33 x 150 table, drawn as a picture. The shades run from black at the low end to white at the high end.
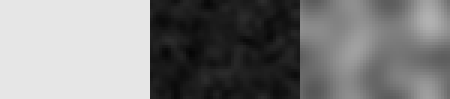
The table splits into one row of 3 panels. Panel 1,1: very high, flat. Panel 1,2: very low, blotchy, faint in contrast. Panel 1,3: middling, smooth.
